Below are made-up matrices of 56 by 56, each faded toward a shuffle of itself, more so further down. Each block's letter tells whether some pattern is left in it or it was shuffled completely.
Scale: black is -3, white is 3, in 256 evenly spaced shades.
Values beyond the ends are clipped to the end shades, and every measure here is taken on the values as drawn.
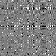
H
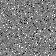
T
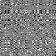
H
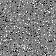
T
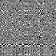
H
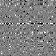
H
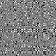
H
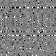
H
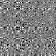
H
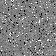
T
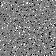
T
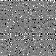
H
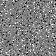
T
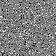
T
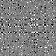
H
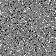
T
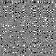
H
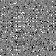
H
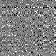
H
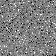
T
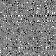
H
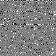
H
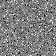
T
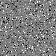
T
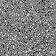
T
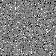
T
